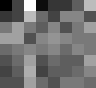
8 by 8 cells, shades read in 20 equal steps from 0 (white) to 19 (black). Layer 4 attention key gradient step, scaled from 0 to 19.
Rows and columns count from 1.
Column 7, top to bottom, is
12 9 10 10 9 12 11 10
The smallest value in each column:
7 7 0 9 8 9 9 5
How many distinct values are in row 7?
5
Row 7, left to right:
14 12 6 14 12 12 11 9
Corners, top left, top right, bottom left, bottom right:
19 5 13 11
